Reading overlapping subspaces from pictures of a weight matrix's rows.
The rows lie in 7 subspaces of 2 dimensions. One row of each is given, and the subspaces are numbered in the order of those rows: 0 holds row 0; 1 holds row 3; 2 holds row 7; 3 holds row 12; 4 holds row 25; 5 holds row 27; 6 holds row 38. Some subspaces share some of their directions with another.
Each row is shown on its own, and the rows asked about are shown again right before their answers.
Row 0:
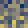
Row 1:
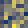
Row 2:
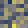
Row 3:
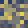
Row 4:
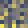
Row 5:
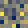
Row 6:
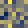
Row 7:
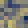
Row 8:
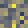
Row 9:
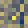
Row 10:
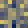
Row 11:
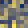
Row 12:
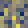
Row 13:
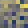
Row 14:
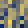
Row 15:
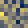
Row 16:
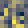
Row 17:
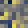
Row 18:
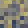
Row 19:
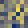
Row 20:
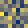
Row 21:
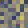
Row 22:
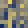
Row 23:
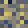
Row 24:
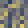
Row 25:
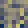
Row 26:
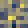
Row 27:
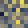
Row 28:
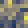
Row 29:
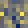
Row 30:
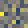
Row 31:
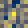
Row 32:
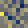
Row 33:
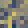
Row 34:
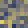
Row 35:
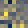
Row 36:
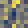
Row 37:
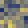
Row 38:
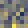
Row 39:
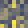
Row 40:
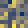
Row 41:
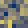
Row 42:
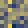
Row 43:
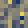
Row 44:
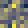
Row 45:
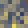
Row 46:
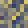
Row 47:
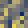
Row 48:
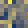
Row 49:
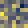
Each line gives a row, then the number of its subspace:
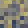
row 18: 0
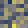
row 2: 4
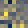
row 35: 1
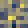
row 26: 5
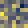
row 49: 5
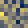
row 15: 5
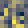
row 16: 3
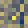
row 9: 6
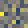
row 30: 5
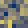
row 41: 2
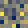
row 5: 3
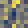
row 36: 0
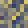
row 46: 6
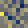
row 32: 5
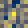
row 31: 0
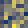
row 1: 4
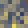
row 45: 6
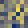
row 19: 6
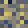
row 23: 1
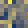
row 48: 1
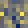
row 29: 3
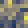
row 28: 2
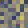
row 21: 6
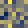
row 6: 1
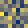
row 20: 5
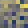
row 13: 0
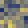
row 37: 2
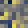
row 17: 1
